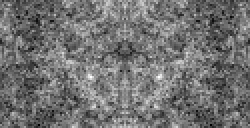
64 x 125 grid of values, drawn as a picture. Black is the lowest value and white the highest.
Seam: none. Histogram: bell-shaped. Grain: blotchy. Stripes: none. Mirror symmetry: left to right.
